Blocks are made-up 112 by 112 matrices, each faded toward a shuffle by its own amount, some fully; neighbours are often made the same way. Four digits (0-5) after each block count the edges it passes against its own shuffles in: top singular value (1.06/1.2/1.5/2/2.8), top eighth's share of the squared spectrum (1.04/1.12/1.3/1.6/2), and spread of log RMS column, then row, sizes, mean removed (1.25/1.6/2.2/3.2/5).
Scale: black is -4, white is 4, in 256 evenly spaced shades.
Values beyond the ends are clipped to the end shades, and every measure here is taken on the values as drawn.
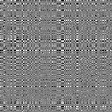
5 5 4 4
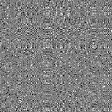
5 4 3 3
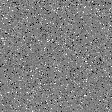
0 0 0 0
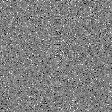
4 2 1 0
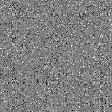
4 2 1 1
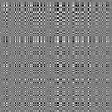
5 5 5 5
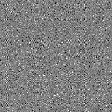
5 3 2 2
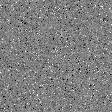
0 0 0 0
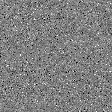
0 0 0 1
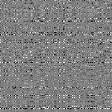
5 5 2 4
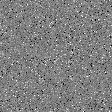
1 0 0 0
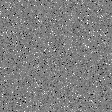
0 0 0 0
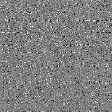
4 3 1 3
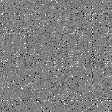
4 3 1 2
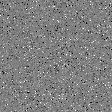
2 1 0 0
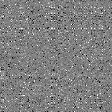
4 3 2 2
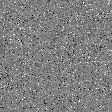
1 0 0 0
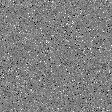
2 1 0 0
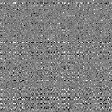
5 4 3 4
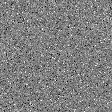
1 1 0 0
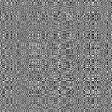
5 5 4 4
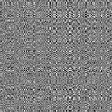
5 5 4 4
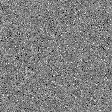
2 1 0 0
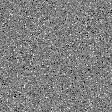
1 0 0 0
